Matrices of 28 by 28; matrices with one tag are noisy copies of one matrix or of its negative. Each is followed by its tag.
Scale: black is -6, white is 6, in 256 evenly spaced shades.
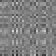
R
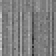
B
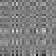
R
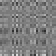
R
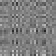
R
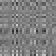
R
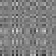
R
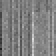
B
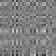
R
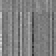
B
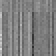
B
